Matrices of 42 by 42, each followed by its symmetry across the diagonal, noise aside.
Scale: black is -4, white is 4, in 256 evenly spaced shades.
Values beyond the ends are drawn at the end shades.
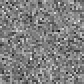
antisymmetric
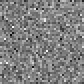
neither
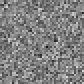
symmetric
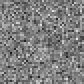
antisymmetric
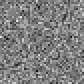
symmetric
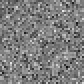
symmetric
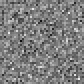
symmetric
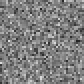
antisymmetric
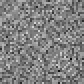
symmetric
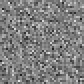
antisymmetric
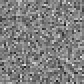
antisymmetric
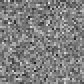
neither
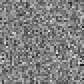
neither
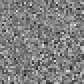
antisymmetric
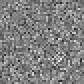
symmetric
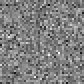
neither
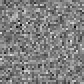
neither
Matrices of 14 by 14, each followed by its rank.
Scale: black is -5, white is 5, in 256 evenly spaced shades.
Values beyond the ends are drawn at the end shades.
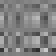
one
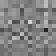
three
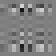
one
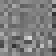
three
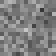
full rank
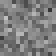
full rank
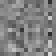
three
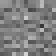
three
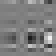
one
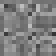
three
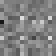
three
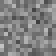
full rank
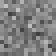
full rank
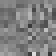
three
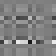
one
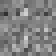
three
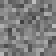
full rank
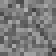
full rank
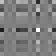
one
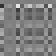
one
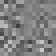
three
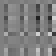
one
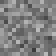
full rank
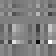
one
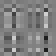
one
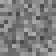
full rank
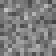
full rank
